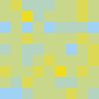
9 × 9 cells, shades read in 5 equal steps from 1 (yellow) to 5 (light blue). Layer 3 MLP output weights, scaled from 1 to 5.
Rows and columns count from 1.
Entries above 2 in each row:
7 7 9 7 8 7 5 8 8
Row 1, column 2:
2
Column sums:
31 29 29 29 29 27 30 24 28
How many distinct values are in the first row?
3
